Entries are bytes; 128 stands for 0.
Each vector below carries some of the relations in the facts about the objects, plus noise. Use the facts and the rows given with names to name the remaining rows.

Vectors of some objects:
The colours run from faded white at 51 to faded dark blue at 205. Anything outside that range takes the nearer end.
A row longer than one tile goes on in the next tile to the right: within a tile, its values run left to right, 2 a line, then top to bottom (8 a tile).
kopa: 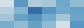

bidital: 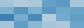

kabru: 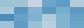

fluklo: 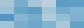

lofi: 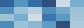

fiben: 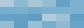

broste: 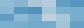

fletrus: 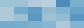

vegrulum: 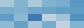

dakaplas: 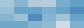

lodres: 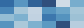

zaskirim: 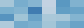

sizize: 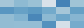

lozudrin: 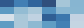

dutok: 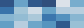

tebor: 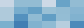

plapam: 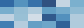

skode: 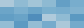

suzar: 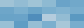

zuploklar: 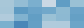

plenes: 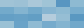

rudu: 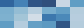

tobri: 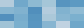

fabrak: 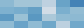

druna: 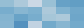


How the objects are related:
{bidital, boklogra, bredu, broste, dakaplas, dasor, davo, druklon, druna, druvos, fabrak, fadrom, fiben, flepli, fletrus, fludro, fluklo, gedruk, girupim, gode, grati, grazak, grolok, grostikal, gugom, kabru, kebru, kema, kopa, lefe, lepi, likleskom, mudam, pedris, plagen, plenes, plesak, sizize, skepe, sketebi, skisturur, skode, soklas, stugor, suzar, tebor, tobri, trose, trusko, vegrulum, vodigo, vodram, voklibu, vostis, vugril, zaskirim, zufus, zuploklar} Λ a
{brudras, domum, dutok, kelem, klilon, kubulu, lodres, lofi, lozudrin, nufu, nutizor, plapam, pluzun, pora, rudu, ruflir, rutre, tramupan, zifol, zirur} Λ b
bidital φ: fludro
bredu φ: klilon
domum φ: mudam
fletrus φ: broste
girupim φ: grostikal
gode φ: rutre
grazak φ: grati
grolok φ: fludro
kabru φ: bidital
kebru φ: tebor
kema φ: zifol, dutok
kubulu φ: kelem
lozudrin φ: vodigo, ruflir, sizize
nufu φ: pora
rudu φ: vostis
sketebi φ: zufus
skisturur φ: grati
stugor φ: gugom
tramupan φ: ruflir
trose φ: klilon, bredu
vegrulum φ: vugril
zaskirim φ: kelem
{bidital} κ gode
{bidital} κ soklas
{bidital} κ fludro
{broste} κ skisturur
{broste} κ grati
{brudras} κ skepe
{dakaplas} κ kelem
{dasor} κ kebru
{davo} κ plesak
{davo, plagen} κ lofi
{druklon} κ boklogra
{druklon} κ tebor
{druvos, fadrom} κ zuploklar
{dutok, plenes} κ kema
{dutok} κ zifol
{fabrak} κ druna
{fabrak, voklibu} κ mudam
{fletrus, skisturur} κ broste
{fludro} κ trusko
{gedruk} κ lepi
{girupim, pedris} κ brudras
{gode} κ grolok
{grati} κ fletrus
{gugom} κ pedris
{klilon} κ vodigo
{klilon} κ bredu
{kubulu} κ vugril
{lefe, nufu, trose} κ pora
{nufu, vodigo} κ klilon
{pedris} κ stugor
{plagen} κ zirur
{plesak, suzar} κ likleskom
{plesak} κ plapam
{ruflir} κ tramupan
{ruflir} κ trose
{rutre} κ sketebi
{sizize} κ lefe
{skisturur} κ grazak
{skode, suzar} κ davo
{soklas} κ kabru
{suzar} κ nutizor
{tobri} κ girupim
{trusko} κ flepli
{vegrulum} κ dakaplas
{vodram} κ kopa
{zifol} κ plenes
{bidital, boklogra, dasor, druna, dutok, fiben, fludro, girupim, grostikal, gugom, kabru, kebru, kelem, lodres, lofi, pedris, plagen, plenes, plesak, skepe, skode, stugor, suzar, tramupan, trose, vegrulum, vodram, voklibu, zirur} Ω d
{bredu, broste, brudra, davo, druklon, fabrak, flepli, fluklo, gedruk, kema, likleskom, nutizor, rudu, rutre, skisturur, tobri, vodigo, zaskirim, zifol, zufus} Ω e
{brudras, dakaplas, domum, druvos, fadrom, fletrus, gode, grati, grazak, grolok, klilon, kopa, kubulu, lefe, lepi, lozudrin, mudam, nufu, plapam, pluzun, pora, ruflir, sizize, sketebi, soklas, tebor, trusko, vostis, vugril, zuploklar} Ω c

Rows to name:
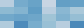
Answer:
druklon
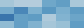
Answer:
fludro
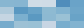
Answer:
grazak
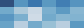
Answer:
brudra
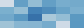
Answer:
vodram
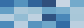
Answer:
brudras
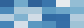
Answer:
klilon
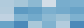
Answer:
vugril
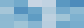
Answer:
skisturur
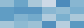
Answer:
vodigo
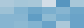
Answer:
lefe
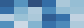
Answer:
ruflir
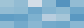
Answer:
kebru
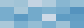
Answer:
trose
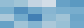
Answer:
grati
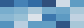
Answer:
nutizor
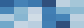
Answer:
tramupan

